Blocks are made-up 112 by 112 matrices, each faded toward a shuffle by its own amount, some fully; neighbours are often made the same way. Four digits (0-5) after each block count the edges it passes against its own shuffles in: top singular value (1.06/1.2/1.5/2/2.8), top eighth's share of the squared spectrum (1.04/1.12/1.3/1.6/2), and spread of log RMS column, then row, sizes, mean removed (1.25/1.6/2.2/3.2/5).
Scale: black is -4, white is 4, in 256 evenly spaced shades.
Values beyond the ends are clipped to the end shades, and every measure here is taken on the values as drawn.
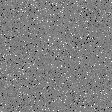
0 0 0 0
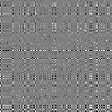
5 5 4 4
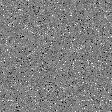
2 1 0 0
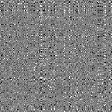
5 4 3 3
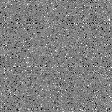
4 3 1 2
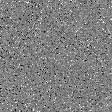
1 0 0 0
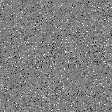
3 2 1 1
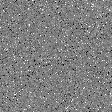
2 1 0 0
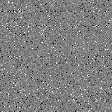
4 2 1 1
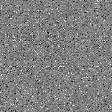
4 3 1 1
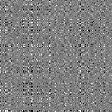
5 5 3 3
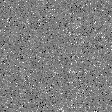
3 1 0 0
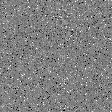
2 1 0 0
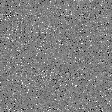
3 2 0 1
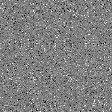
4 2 1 1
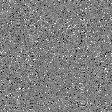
3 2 1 1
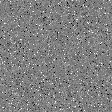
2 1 0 0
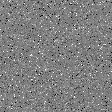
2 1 0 0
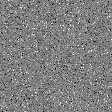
0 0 0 0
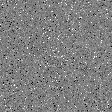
0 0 0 0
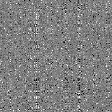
4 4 3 1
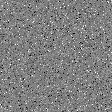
0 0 0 0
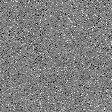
2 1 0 0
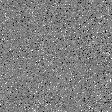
2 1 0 0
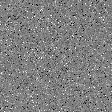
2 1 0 0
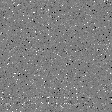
2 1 0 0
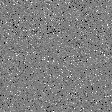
1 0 0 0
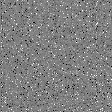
3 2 1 0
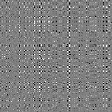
5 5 4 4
